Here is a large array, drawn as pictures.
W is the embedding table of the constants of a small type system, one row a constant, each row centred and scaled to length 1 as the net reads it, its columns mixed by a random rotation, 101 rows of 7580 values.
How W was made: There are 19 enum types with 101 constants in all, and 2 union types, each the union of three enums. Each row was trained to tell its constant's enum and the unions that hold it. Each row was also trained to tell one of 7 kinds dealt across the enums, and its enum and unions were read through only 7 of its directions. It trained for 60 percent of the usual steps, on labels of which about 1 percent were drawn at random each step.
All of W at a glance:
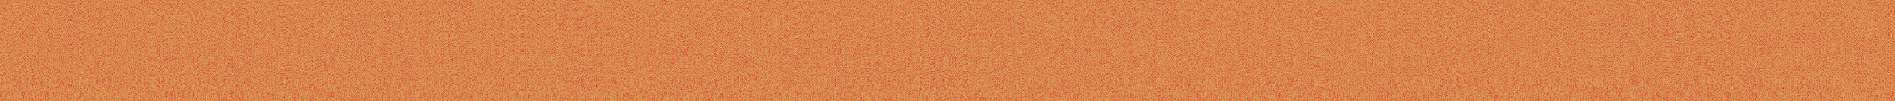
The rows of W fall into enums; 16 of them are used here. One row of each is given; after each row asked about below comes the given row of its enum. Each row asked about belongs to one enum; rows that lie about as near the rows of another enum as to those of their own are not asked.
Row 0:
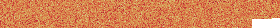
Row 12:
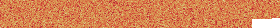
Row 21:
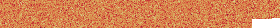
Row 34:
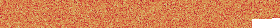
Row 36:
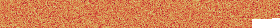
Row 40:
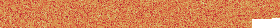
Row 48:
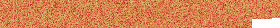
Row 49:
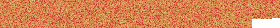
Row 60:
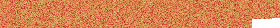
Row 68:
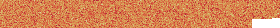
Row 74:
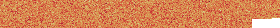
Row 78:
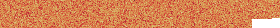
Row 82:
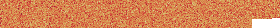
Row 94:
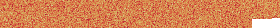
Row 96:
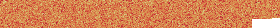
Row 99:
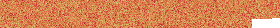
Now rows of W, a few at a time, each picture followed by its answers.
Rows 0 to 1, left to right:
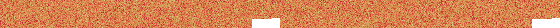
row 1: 78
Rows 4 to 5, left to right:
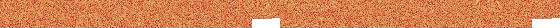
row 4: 96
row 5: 36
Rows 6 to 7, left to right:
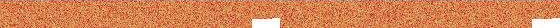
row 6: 60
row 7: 99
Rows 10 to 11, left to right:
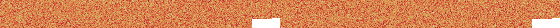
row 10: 96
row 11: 94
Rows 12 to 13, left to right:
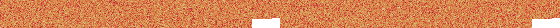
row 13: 60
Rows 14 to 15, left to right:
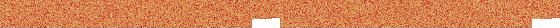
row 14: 21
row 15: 36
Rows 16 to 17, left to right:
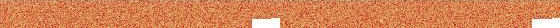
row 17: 78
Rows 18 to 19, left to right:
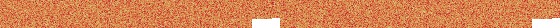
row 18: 99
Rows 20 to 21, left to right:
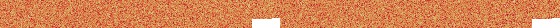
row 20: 78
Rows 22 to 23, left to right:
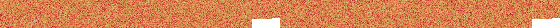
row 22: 12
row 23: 34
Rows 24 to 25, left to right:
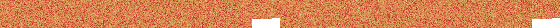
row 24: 94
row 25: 34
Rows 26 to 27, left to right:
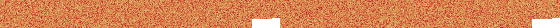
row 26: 36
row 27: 78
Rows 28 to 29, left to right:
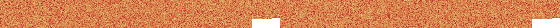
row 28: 82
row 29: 34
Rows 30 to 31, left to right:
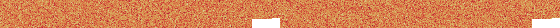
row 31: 40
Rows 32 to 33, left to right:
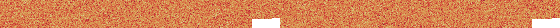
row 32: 60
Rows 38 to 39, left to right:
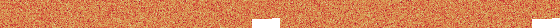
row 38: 60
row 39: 96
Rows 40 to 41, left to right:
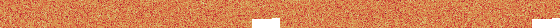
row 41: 48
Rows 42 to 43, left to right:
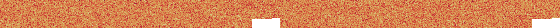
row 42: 34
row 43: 40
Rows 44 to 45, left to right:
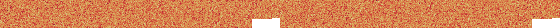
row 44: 78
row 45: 68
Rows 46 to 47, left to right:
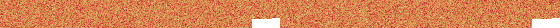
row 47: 0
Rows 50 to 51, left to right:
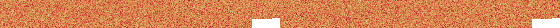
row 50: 48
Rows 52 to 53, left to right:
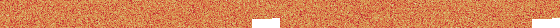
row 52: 96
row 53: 40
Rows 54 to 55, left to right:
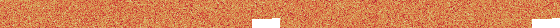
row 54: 48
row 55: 99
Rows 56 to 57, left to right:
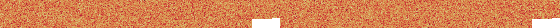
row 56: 68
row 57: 21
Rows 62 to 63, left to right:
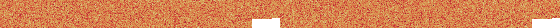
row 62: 40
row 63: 12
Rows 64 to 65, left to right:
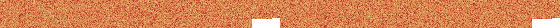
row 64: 82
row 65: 21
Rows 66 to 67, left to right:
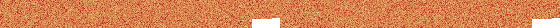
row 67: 60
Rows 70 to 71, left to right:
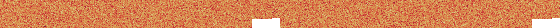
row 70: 34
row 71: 48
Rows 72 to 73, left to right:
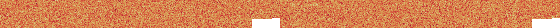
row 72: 99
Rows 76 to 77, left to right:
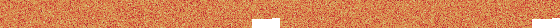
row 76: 82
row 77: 36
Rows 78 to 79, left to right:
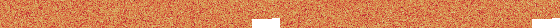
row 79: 48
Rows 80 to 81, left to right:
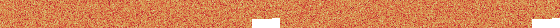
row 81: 68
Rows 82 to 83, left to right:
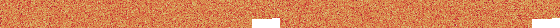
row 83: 40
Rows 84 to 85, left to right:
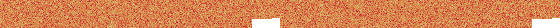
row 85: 68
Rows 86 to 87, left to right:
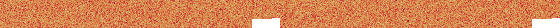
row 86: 48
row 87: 99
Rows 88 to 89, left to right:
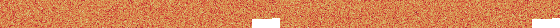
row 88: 0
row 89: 36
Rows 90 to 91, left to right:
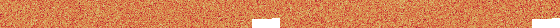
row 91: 0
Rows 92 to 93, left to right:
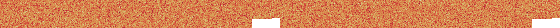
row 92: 60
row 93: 40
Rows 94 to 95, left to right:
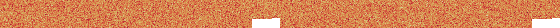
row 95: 96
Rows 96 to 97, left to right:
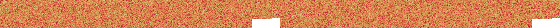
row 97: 21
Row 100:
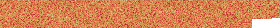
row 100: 21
